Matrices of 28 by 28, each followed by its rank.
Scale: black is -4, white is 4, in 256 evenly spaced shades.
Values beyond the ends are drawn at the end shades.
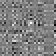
three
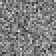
full rank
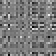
three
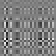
one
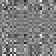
three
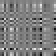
one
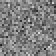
full rank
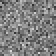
full rank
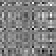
two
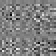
three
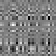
two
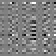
two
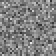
full rank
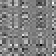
three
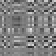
two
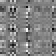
two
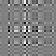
one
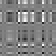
one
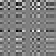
one
